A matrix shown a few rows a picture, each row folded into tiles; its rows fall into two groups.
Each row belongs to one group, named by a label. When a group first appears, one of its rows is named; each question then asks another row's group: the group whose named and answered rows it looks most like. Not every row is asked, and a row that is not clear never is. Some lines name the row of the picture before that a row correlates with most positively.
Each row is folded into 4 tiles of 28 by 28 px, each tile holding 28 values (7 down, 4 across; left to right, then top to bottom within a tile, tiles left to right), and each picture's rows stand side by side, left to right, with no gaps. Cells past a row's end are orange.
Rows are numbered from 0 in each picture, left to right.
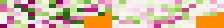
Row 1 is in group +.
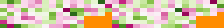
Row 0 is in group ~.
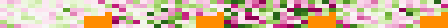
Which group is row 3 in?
~
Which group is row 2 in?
~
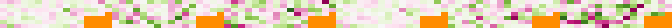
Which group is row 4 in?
+
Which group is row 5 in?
+
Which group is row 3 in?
~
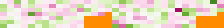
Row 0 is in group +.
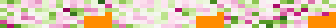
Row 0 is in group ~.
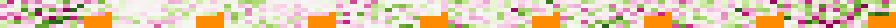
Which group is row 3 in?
+
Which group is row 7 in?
+
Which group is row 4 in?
~
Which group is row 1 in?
+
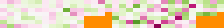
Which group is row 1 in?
+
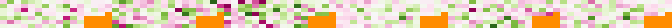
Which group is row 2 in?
+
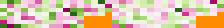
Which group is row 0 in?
~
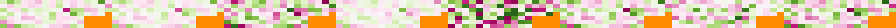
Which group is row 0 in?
~
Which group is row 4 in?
+
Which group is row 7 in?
~
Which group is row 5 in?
~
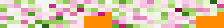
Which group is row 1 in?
~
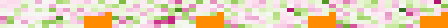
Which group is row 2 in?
~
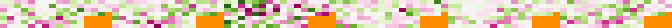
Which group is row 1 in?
+
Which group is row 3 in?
~
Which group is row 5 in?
+
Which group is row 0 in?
+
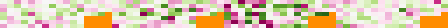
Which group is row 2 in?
+
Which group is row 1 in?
+
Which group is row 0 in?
+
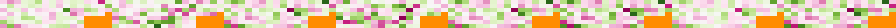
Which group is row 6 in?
~
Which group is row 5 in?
~
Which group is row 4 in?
~
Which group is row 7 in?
~
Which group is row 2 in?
~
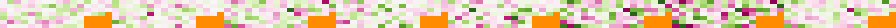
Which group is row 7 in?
~
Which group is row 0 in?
+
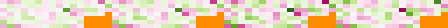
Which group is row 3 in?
~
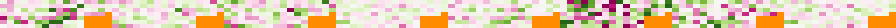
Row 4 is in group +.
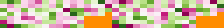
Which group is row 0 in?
~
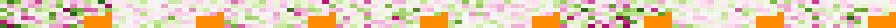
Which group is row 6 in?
~
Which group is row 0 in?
~
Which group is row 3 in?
+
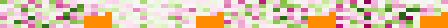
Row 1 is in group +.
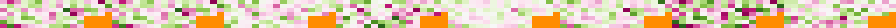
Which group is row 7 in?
+
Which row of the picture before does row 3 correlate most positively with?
1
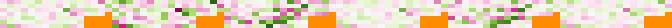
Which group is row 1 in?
~
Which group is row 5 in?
~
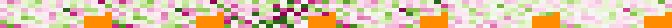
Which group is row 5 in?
~
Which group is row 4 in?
+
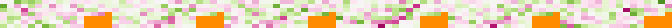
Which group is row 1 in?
+
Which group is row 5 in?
~
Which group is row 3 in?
+
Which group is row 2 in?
+
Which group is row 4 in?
+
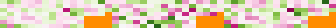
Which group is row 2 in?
~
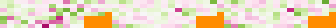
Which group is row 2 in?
~
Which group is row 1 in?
~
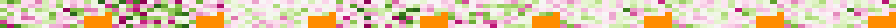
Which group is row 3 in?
+
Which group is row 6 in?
~
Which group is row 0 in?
~
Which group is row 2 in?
+
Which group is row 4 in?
+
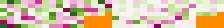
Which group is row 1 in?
+
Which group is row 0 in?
~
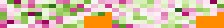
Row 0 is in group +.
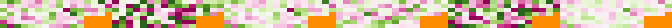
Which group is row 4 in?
~
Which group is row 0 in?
~
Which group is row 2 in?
~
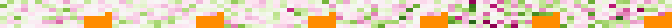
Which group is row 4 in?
+
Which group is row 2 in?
~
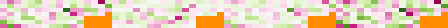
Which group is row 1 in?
+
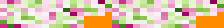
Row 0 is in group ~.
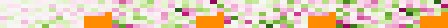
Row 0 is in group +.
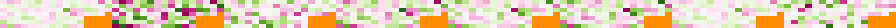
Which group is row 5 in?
~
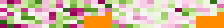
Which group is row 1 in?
~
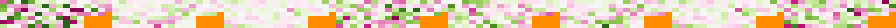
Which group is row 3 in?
+
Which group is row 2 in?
~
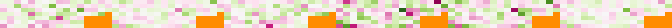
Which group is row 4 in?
~
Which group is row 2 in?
+
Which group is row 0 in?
+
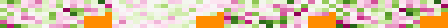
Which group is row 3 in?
~
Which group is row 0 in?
~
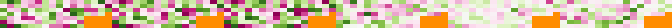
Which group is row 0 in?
~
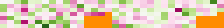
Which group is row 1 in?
~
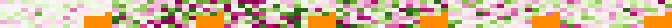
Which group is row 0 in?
+
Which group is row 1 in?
+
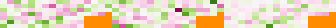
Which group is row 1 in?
~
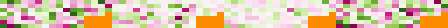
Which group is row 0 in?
~
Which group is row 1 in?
+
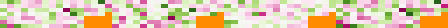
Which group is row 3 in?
~
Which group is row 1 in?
+
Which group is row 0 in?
~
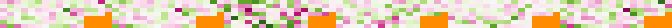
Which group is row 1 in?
~
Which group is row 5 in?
~
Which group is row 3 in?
+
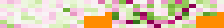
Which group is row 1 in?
+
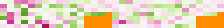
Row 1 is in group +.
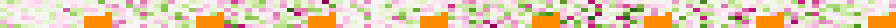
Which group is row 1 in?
+
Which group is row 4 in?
+
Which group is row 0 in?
~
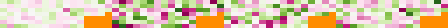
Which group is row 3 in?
~
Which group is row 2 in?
+
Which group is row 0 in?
~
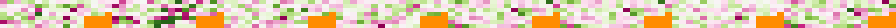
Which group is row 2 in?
+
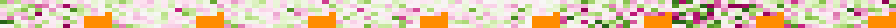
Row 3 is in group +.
